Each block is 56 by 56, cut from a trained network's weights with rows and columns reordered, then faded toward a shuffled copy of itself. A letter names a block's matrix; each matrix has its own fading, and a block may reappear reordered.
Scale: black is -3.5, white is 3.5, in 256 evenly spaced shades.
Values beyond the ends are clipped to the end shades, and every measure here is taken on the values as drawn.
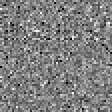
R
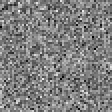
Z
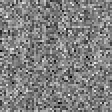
Z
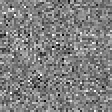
R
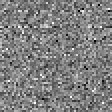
R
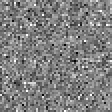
R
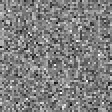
Z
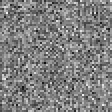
Z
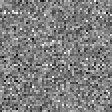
R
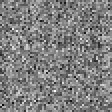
Z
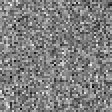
Z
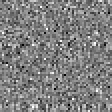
R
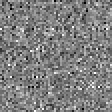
R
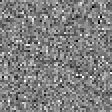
R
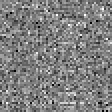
R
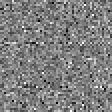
R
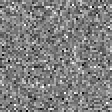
R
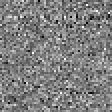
R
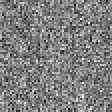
Z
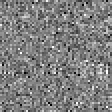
R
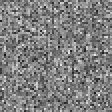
Z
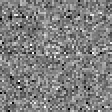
R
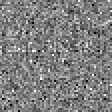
R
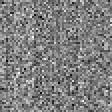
Z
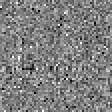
R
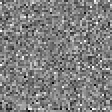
R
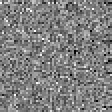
R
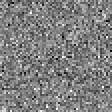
R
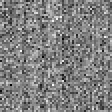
Z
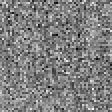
Z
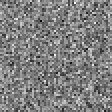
Z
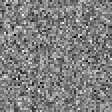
Z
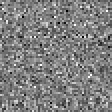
R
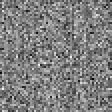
Z
